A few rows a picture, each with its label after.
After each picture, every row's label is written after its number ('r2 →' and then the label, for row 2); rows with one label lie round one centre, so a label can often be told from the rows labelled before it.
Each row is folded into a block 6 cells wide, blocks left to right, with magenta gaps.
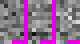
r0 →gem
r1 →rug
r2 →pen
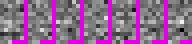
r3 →rug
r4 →gem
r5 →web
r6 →gem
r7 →rug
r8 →web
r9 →web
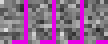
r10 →rug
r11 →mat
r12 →mat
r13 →web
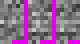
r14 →web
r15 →rug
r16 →rug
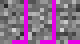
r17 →gem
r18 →pen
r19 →rug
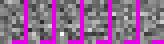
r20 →gem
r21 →mat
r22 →mat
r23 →rug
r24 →pen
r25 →pen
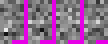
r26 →rug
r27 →web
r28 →pen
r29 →web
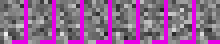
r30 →mat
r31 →web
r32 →mat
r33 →gem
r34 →mat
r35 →rug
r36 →pen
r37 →mat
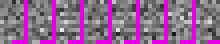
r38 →web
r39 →gem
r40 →rug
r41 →web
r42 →rug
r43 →rug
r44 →pen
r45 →web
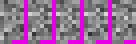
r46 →pen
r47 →pen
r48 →pen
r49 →pen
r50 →pen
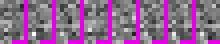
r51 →rug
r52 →mat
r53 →mat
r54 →rug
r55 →gem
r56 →mat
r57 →mat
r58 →mat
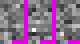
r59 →mat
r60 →rug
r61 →mat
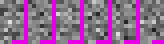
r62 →rug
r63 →gem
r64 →pen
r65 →gem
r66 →mat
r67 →web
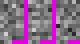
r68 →mat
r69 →rug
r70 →web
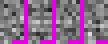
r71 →gem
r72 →rug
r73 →web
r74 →mat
